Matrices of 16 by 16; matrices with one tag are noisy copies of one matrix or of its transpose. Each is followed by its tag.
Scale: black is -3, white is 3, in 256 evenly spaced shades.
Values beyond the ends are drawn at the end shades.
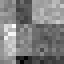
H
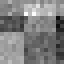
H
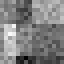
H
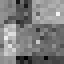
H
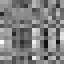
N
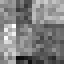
H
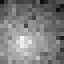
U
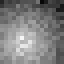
U
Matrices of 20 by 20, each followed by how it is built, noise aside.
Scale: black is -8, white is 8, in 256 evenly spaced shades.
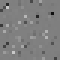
sparse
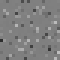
sparse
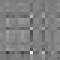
low rank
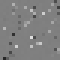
sparse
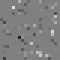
sparse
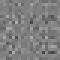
low rank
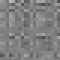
low rank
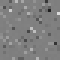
sparse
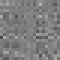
low rank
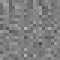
low rank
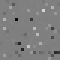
sparse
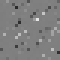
sparse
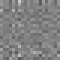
low rank
